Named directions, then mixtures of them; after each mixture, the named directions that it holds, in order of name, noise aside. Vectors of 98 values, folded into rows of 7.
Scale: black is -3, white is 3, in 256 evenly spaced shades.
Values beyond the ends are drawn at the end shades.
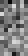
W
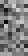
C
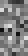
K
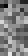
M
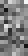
C, W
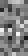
K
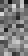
W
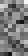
C, M, W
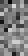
W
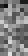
M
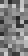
K, M, W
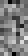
K, W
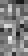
K, M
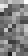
M, W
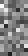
C, M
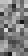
C, M, W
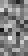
K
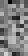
K, W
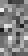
K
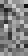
C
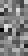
C, K, W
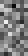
C, W
